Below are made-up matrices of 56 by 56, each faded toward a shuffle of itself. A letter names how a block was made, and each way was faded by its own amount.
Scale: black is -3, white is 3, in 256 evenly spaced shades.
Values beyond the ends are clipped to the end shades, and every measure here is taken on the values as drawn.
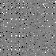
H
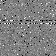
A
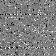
A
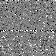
A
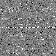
A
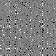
H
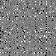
H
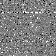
A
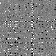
H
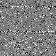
A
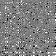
H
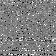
A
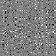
H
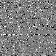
A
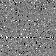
A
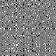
H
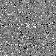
A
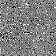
A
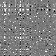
H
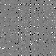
H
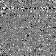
A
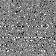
A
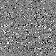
A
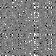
H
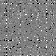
H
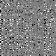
H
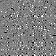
H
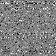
A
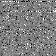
A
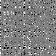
H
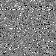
A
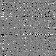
H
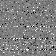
A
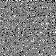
A
